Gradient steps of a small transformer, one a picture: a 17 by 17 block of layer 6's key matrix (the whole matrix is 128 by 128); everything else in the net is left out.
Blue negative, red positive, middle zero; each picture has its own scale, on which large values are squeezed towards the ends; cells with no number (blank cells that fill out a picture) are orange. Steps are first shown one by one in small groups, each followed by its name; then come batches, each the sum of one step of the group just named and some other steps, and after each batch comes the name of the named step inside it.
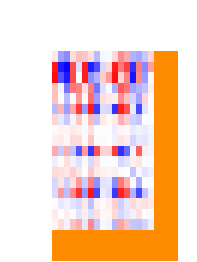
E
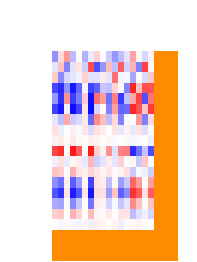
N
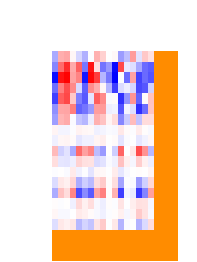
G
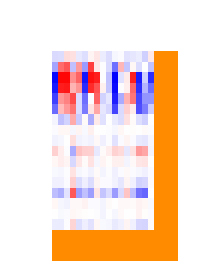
G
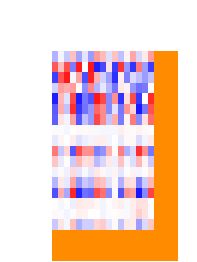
G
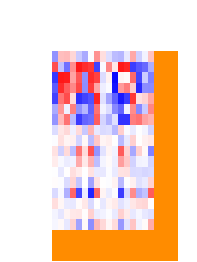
G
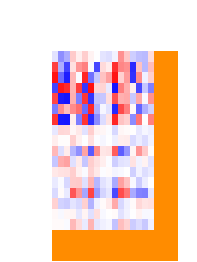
E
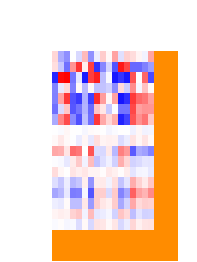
N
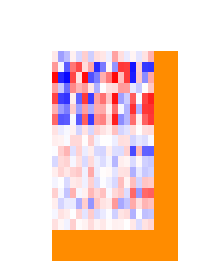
E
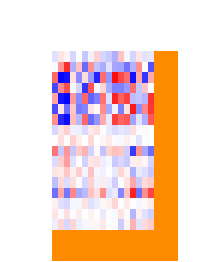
E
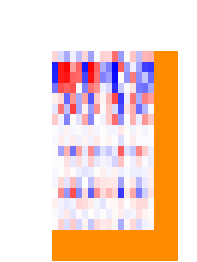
G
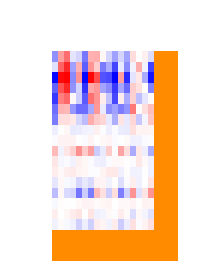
G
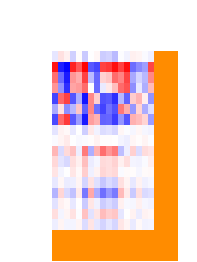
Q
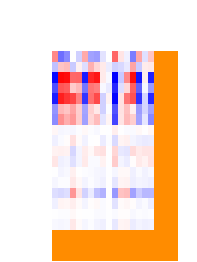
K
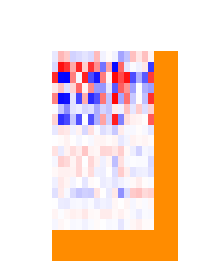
Q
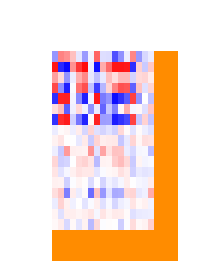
Q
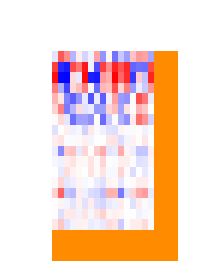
Q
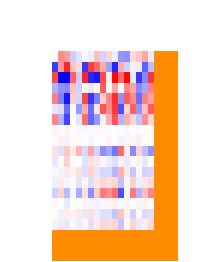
K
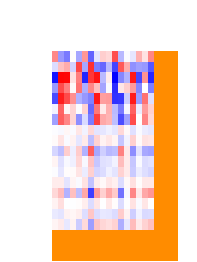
K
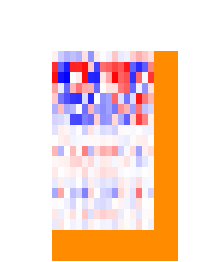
Q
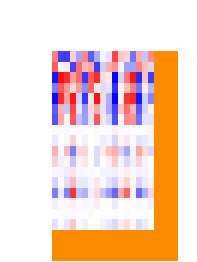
K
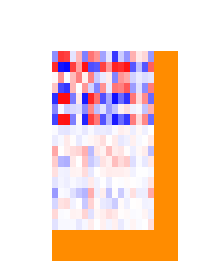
Q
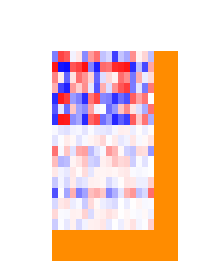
Q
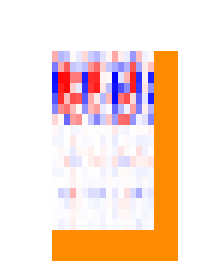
K
